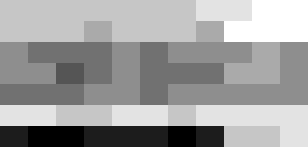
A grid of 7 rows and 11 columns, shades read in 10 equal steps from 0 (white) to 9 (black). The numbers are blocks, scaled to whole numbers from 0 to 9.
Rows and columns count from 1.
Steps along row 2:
same same up down same same up down same same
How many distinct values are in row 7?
4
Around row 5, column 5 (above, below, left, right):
4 1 4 5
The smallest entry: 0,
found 5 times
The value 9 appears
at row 7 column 2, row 7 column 3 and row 7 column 7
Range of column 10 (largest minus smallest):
4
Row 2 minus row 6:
1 1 0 1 1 1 0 2 -1 -1 -1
